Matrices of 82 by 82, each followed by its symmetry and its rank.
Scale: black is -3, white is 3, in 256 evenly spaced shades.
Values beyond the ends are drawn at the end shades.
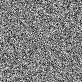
antisymmetric, full rank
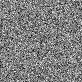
neither, full rank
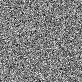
neither, full rank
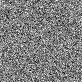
neither, full rank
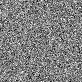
neither, full rank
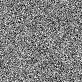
antisymmetric, full rank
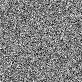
neither, full rank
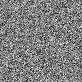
antisymmetric, full rank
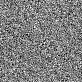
antisymmetric, full rank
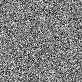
neither, full rank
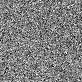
antisymmetric, full rank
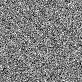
antisymmetric, full rank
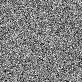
neither, full rank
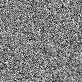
antisymmetric, full rank
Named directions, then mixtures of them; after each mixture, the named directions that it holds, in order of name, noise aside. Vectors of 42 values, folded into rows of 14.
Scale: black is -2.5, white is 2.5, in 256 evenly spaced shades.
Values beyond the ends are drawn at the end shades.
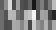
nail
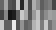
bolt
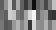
nail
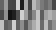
bolt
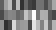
bolt, nail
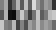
bolt, nail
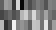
bolt, nail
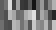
nail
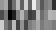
bolt, nail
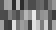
bolt, nail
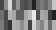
nail
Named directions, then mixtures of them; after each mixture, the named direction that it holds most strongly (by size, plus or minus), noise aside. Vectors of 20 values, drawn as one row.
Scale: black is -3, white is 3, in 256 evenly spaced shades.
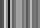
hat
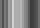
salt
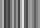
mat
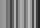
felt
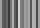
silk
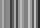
felt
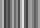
mat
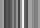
mat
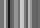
hat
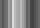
salt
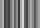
mat
